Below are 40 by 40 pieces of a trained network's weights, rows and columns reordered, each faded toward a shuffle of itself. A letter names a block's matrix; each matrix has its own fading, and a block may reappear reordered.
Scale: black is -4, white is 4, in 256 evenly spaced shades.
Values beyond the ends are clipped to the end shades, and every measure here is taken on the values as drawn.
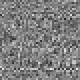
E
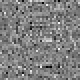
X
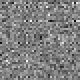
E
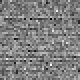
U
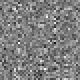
X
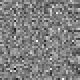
X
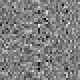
X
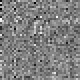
X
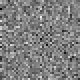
X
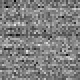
U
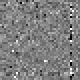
X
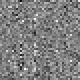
X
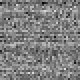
U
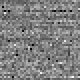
U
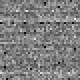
U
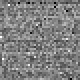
U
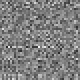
E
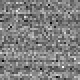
U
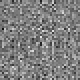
E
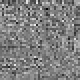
E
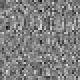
E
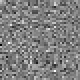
E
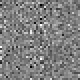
X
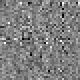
X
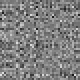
E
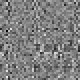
E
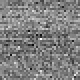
U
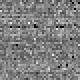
U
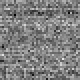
U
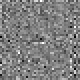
X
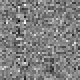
X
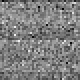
U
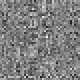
E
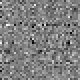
X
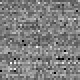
U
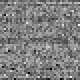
U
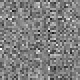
E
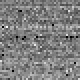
U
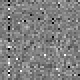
X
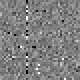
X
